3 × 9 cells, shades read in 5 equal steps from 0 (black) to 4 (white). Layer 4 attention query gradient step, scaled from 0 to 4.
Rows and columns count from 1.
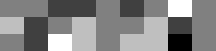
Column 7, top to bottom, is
2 3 3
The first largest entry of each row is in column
8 1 3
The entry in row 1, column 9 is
2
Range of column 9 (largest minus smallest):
0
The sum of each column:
7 4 7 7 6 6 8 5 6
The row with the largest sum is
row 3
